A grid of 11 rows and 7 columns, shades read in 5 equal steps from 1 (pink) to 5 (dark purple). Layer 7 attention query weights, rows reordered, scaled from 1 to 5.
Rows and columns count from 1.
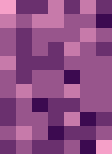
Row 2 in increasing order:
2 2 2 3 3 3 5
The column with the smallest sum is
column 1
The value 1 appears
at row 1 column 1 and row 11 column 7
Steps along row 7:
down up same down up same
